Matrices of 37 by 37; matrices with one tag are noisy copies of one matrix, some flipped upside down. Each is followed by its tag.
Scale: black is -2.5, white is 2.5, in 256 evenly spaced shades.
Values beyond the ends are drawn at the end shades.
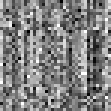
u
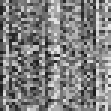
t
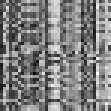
t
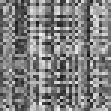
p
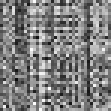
p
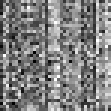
t
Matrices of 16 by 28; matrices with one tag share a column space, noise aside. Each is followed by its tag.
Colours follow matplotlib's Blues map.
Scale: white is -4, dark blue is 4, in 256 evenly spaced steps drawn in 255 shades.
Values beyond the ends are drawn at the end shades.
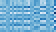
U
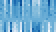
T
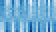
T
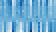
T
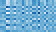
U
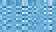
U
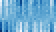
T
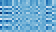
U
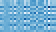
U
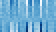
T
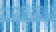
T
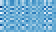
U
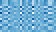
U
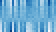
T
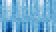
T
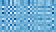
U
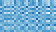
U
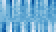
T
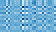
U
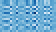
U
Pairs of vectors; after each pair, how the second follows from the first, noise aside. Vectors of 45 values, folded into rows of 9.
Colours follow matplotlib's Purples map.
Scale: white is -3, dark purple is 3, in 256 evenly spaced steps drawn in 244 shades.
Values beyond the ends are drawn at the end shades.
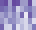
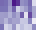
copied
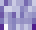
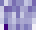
negated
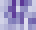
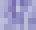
shrunk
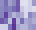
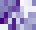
scaled up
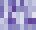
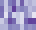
copied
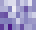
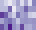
copied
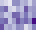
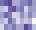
negated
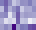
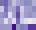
copied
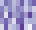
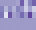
partly zeroed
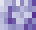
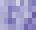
shrunk
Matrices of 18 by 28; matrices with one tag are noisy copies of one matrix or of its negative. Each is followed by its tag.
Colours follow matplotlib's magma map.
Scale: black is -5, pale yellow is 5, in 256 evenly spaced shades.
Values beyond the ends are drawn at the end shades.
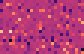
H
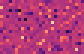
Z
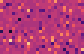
H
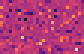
Z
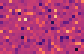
Z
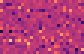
H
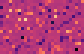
Z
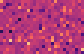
H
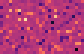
Z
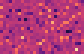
Z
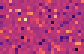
Z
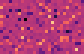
Z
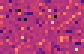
Z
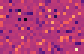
Z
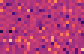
H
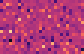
H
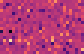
H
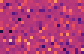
H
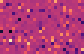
H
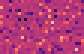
Z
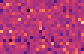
H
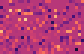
Z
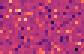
Z
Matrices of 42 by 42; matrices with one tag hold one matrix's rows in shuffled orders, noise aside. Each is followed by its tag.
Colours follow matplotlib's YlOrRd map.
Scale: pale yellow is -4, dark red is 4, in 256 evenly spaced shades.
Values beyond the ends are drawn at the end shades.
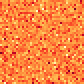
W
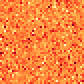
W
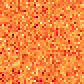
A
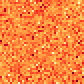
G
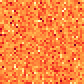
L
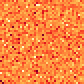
A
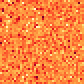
A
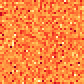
L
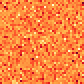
G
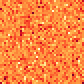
G
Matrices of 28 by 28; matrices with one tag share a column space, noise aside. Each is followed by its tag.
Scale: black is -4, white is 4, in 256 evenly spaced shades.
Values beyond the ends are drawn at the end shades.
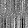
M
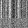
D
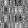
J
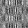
J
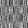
J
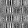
J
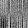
M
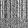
D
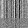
D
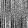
M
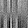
M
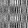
J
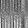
M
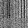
D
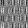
J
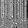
D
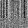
D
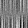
M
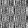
J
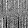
M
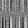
M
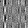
J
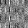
J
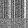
D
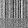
D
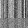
D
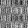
J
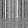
D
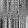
M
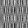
J
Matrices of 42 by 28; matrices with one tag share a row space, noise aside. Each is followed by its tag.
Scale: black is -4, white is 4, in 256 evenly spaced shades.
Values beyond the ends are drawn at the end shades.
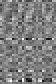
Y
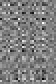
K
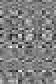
Y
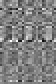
Y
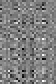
K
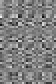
Y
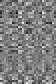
Y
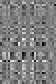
K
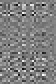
K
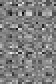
Y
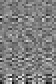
Y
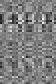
Y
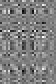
K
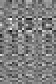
Y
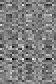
Y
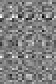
Y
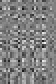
K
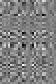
K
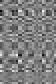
Y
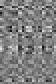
Y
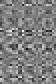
Y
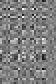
K
